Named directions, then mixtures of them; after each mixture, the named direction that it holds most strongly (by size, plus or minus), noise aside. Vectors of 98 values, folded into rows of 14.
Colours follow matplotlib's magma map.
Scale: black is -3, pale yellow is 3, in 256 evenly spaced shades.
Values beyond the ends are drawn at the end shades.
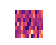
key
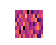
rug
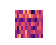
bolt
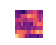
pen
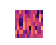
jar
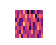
rug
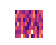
key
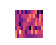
jar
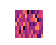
rug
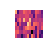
key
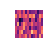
jar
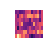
pen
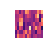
jar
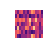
bolt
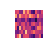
bolt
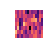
jar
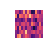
bolt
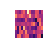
bolt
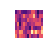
jar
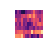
pen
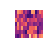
key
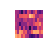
pen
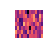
jar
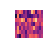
bolt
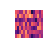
bolt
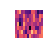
jar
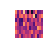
rug
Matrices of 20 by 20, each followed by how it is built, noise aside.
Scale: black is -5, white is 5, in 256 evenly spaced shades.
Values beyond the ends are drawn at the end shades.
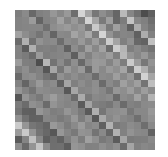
Toeplitz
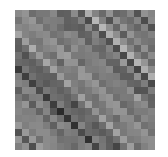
Toeplitz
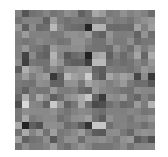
low rank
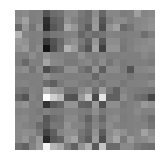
low rank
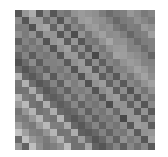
Toeplitz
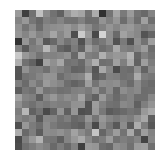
low rank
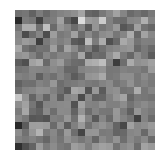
low rank
